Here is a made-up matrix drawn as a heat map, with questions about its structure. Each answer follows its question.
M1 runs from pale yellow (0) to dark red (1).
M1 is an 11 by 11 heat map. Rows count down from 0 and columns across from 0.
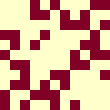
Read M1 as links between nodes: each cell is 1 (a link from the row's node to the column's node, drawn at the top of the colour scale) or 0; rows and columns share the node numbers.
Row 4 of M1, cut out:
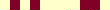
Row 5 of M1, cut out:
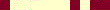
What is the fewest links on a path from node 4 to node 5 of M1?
2
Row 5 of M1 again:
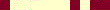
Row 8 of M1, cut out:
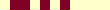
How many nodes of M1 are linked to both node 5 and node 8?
0
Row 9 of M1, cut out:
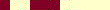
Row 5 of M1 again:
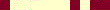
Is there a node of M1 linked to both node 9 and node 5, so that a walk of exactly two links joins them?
yes
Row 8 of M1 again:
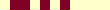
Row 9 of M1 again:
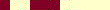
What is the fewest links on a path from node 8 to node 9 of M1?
2
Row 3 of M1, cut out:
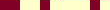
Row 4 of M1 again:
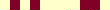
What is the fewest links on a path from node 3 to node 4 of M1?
1
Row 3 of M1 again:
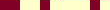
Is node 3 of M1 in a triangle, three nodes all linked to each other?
yes
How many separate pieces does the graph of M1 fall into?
1
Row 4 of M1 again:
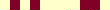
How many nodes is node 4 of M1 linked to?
4
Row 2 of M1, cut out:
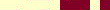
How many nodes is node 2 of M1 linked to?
4
